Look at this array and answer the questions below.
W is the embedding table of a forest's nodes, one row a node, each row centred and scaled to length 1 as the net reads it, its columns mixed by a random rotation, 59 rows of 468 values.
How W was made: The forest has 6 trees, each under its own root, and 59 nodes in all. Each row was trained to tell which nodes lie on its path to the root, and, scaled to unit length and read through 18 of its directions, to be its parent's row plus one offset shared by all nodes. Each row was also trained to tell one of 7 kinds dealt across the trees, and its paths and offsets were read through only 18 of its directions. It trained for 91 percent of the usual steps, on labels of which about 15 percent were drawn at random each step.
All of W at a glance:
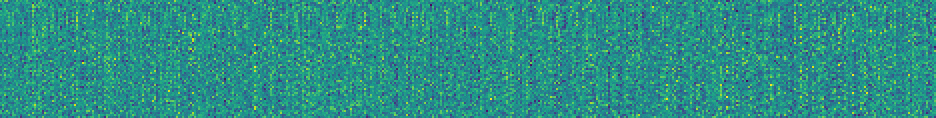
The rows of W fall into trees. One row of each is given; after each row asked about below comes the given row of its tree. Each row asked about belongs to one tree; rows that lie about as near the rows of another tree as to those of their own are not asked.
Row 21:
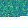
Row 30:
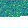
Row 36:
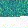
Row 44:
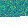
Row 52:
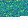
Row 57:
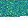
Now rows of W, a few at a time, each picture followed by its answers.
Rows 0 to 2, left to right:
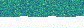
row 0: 44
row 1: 30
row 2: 21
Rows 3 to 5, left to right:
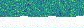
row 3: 36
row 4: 36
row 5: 36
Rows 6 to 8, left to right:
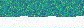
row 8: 44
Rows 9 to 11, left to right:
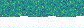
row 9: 44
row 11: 30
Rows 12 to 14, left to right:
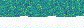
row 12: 44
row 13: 52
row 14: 21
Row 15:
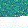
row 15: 36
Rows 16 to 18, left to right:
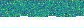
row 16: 21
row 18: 21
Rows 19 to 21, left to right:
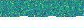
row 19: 44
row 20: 44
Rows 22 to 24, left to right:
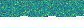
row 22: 30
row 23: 36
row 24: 21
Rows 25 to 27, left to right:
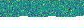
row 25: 52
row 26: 36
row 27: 57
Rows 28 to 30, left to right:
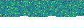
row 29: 21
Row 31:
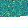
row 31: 52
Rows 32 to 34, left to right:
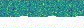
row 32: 21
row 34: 44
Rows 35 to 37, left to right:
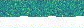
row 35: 21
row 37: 44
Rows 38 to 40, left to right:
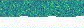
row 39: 21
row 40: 52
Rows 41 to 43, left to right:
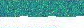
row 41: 36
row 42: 44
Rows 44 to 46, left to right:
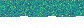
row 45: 30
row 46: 44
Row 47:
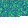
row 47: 44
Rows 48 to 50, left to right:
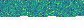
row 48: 21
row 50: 52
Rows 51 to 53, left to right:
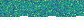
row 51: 21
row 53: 36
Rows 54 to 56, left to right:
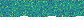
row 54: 30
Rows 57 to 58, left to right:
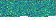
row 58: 36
